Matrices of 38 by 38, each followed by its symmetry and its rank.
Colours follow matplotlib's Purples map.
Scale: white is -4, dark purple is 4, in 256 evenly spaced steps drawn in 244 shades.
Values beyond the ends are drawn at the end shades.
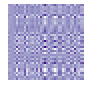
neither, rank two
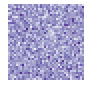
neither, full rank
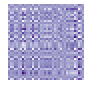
neither, rank two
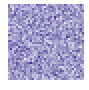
neither, full rank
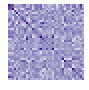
symmetric, rank five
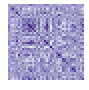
symmetric, rank five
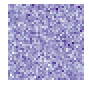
antisymmetric, full rank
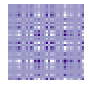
symmetric, rank one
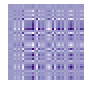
symmetric, rank one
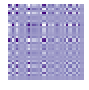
symmetric, rank one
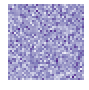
antisymmetric, full rank
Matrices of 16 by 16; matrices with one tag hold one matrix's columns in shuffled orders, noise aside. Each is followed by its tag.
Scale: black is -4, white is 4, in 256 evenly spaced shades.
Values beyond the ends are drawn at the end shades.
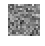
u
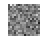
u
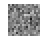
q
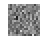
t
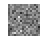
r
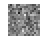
q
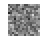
q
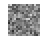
u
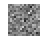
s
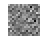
s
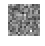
q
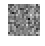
q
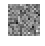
r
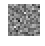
s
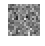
t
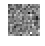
q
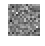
s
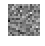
s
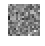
t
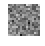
u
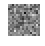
q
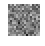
u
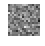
s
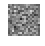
r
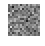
s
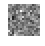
t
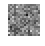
r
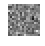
t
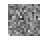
t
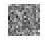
t
